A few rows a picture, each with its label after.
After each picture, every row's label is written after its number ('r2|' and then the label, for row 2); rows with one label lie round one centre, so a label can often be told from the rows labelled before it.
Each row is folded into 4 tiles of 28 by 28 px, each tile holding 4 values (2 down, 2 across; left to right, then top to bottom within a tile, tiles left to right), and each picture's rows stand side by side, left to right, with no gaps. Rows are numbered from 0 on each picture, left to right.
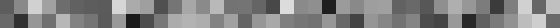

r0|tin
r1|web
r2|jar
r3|tin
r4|web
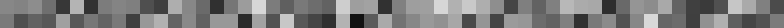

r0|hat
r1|jar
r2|tin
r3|web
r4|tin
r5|web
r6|jar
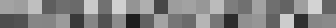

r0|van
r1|web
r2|van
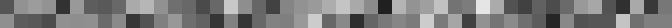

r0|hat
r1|tin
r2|web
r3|web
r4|tin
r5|hat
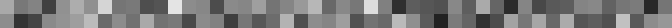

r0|web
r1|jar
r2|van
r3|tin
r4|hat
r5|hat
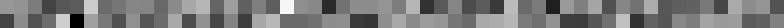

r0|van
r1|van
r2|jar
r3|hat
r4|jar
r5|van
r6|jar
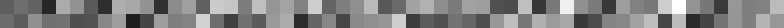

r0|jar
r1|web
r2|van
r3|van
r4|hat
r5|web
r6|web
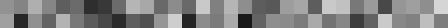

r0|tin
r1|van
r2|web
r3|web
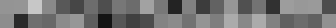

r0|tin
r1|hat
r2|jar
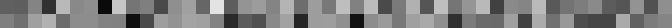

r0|jar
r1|web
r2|van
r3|web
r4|van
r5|hat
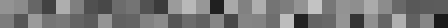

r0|jar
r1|jar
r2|van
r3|tin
